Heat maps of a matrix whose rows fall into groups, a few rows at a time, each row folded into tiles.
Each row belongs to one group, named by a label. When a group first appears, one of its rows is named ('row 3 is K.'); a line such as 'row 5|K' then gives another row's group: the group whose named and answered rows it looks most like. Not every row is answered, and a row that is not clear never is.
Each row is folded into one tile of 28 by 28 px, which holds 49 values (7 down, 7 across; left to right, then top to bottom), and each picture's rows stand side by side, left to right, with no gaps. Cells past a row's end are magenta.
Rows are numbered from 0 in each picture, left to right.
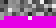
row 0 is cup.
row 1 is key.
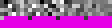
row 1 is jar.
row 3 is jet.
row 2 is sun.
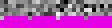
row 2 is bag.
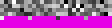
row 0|key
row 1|key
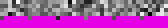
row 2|jar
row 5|bag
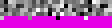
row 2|jet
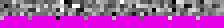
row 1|cup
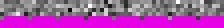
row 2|cup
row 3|jar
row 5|jar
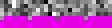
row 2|cup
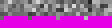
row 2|cup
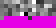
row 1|sun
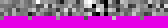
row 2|cup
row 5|bag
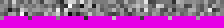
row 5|sun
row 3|jet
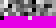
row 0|jet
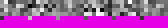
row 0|sun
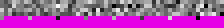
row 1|key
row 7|jet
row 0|key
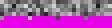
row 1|key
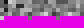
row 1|jet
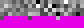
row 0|jar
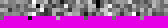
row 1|jet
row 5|key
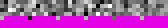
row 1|jet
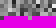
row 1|bag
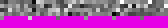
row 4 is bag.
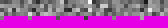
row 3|sun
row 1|bag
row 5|cup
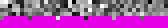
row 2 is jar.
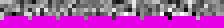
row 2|cup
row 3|key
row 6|jet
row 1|cup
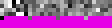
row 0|jar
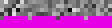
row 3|bag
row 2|cup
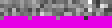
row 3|sun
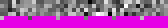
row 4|key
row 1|sun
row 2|bag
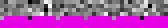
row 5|jet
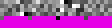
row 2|sun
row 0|jar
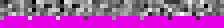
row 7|jet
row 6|jet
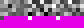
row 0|jet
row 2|key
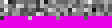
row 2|cup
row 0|sun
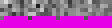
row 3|sun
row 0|jet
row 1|jet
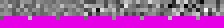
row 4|key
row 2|jar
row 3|cup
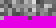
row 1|sun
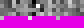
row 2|key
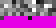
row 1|sun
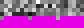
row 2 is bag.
